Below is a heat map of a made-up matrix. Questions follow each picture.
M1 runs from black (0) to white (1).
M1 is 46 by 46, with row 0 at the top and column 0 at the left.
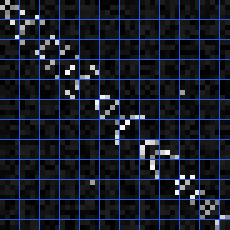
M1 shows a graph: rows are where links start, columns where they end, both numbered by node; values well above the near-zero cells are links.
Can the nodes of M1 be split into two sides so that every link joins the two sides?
no
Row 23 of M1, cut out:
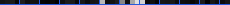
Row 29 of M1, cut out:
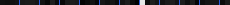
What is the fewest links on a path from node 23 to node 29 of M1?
2
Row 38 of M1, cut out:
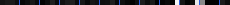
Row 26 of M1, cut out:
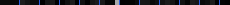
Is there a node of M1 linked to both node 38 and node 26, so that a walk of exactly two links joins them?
no
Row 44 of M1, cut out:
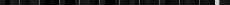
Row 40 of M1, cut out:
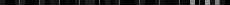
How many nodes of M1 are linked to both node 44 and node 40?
1
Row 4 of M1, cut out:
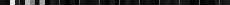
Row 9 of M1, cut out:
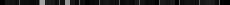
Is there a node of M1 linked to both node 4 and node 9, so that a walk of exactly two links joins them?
yes
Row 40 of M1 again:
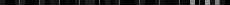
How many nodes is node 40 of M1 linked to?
3
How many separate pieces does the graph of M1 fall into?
1
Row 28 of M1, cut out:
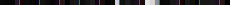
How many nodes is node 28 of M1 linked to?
4
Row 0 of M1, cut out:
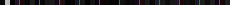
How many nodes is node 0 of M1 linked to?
1
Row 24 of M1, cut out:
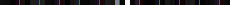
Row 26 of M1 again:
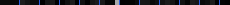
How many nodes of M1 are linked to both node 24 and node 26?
1
